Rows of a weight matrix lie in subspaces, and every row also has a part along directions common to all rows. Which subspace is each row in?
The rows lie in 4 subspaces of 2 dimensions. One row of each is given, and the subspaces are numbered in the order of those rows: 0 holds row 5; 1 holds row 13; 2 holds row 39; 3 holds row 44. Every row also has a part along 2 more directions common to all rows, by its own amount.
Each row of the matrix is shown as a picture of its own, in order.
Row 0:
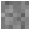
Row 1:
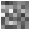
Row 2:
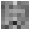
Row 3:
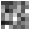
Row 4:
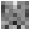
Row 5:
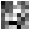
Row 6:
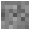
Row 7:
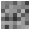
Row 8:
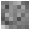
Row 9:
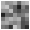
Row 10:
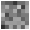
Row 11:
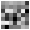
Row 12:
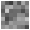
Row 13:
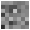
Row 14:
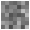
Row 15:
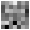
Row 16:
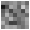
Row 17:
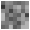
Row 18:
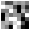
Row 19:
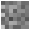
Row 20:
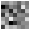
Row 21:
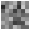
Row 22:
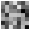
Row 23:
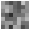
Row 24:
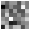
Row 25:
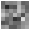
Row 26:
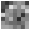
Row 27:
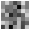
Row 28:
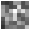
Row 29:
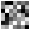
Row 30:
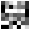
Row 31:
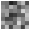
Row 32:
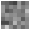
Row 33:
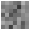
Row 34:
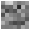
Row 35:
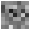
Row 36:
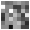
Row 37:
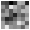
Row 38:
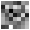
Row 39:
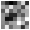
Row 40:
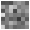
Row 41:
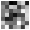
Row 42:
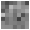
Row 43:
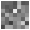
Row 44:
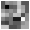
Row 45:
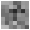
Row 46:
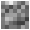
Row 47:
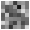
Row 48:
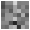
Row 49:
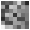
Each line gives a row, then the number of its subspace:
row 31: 2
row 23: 2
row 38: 3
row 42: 1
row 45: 0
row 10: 3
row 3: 0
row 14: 2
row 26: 1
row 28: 0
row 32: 0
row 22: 2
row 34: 2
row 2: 0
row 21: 1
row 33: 2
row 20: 1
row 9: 3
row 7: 0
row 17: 3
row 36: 3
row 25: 3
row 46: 2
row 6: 3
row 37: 2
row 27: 2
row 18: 3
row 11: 0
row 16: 1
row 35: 3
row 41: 2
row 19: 1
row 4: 0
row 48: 0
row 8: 3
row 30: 0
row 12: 2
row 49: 3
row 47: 2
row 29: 2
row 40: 1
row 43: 1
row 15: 0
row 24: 1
